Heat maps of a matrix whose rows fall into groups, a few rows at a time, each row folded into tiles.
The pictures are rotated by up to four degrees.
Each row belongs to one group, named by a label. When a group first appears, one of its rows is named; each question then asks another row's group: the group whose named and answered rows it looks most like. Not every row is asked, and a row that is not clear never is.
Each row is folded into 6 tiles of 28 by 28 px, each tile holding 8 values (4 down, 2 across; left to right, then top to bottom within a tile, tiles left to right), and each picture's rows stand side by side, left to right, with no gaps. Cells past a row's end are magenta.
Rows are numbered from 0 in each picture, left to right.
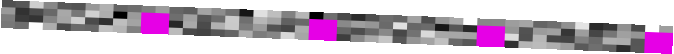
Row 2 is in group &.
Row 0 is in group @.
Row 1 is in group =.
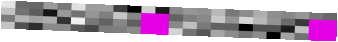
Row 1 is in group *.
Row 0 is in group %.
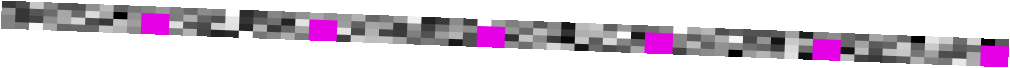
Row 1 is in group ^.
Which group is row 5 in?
=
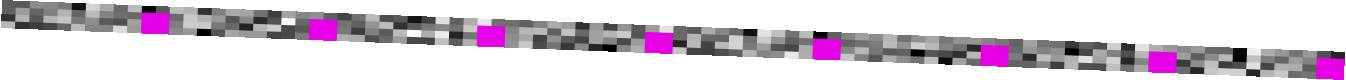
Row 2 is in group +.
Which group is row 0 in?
=
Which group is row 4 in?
=
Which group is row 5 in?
*
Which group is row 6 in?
+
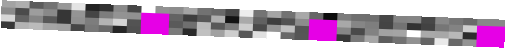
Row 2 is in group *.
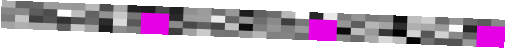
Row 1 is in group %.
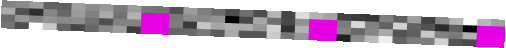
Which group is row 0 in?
@
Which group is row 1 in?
+
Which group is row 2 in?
&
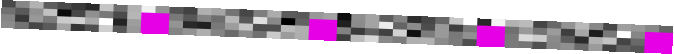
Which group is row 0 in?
+
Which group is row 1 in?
@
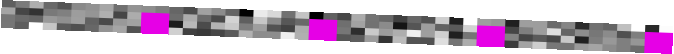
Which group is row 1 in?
=
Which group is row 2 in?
+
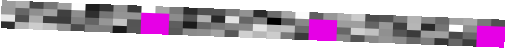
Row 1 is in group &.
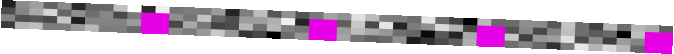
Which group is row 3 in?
^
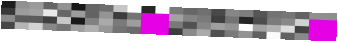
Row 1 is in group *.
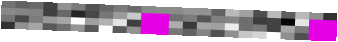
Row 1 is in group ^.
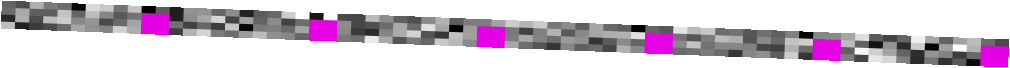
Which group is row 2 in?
@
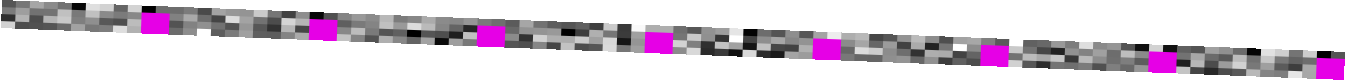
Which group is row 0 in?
=
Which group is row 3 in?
+
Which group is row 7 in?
=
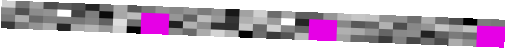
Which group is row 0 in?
&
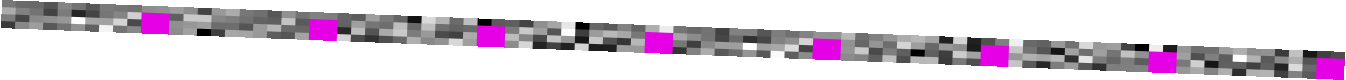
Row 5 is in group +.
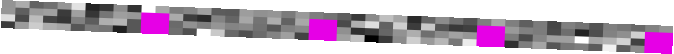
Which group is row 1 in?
@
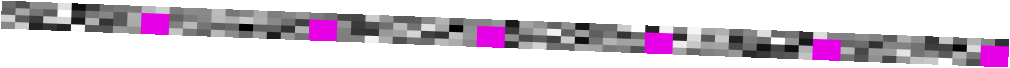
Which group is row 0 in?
^
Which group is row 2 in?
@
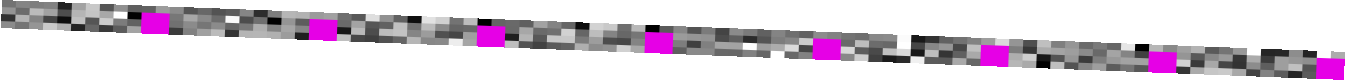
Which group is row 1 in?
&
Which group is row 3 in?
=
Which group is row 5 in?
^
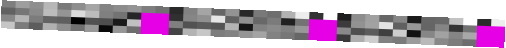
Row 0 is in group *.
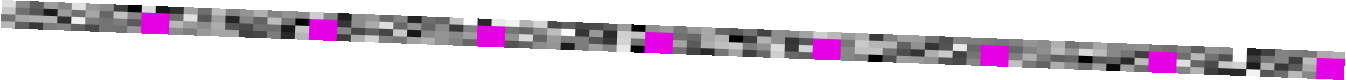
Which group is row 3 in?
&
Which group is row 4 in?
+
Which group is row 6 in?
*
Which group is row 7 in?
^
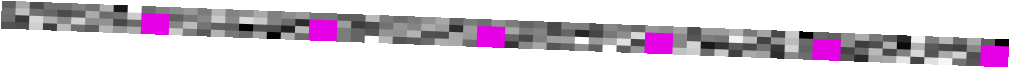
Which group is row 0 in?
+
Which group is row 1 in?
*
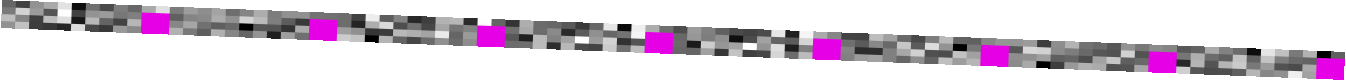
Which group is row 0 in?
^
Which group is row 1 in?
*
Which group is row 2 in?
+
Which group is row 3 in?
+
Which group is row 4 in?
+
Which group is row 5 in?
@
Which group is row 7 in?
=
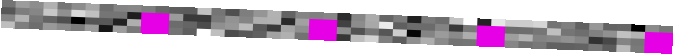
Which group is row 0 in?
*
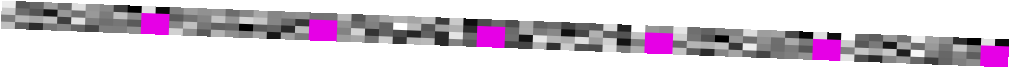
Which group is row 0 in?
%
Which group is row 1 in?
*
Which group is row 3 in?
+
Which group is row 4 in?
%
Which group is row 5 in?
%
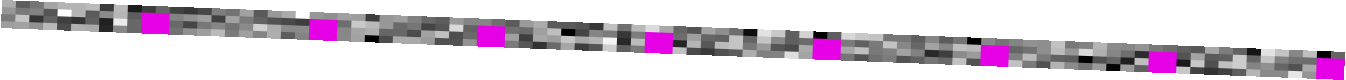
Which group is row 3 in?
+
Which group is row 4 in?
=
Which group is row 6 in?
*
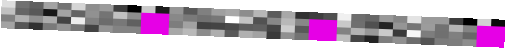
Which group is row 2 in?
%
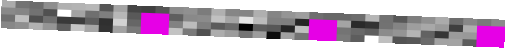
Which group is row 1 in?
*
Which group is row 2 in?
@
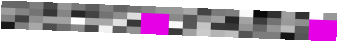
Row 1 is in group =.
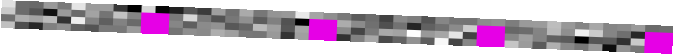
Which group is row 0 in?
%
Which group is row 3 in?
*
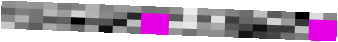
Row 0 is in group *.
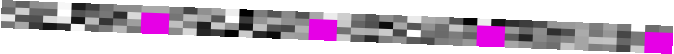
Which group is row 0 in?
^
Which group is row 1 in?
^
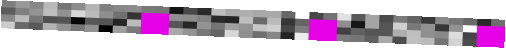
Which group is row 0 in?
*
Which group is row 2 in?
&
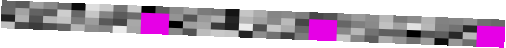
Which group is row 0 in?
=
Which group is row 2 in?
*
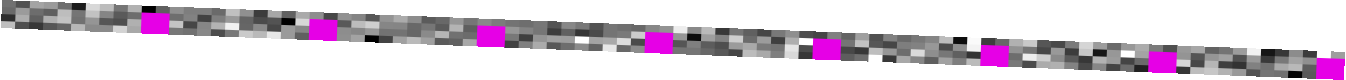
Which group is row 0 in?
=
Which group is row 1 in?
^
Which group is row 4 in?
&
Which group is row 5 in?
+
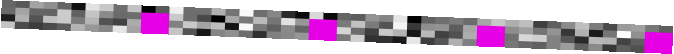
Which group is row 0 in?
=
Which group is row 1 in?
%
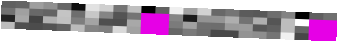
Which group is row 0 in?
=
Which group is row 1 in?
&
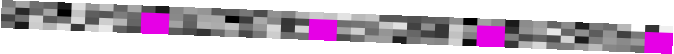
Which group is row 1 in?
+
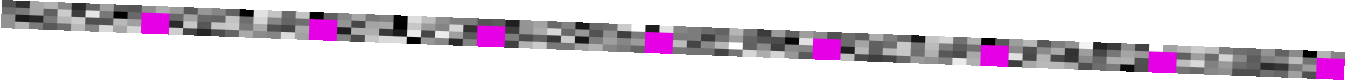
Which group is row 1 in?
=
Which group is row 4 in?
^
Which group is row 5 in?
=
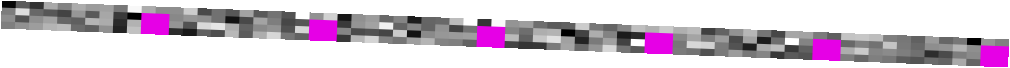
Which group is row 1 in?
+
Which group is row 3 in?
+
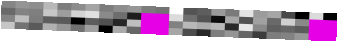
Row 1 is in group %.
